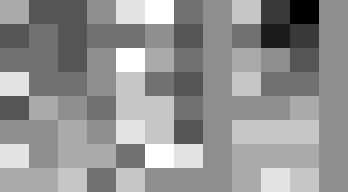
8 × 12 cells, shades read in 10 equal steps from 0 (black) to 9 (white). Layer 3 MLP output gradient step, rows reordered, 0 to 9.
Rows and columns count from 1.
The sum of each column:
43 37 37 38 54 52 34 40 48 38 35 40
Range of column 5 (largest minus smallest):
5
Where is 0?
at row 1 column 11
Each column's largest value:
8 6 7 6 9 9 8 5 7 8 7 5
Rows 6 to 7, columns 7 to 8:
3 5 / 8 5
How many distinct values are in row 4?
5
